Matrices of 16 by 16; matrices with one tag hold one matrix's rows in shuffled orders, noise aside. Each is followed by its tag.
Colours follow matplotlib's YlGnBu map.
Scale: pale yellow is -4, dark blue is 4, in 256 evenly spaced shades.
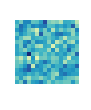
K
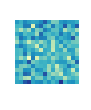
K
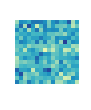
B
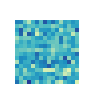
B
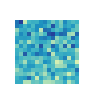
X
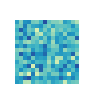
K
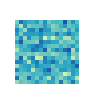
B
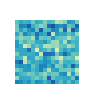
X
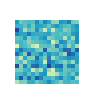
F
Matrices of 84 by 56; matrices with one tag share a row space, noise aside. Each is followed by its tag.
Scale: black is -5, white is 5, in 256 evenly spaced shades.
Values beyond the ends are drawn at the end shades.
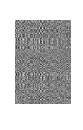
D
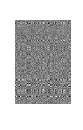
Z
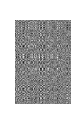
D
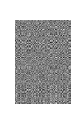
Z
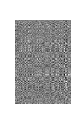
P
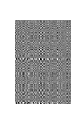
D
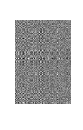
D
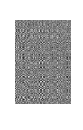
D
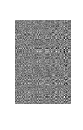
P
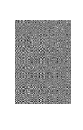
D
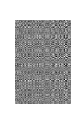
P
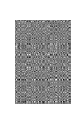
Z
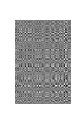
P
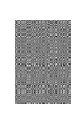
Z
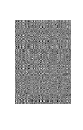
D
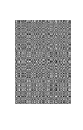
Z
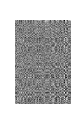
P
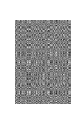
Z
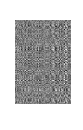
P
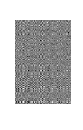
D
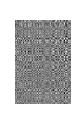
P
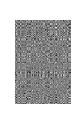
Z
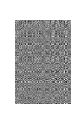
P
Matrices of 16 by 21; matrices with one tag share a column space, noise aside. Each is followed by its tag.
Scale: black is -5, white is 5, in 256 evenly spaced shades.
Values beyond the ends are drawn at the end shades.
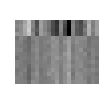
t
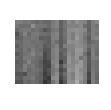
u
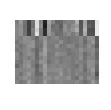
t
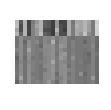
t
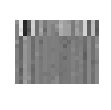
t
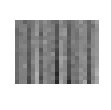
u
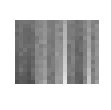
u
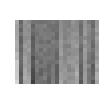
u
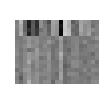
t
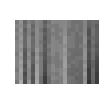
u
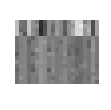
t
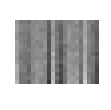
u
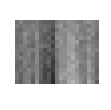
u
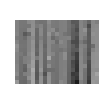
u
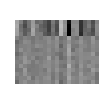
t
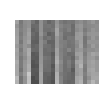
u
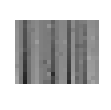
u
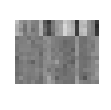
t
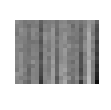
u
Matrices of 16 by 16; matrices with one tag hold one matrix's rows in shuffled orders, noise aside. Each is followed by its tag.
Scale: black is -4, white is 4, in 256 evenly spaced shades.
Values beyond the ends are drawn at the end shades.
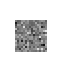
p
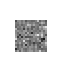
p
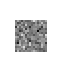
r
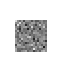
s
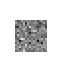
r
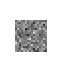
s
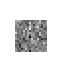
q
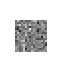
r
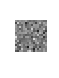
s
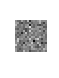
q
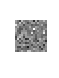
s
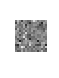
r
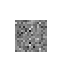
q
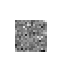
p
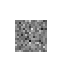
q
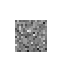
s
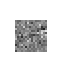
p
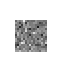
r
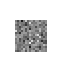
q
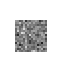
r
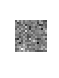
r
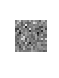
r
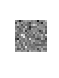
r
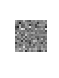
r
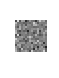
s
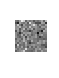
r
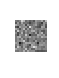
r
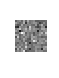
r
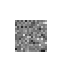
p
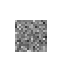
s
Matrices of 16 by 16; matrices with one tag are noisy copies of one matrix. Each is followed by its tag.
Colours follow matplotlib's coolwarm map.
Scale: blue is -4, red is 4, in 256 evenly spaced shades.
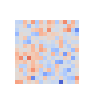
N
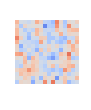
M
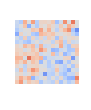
N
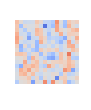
M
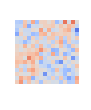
N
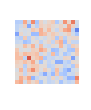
N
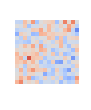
N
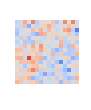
N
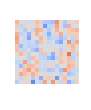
M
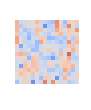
M
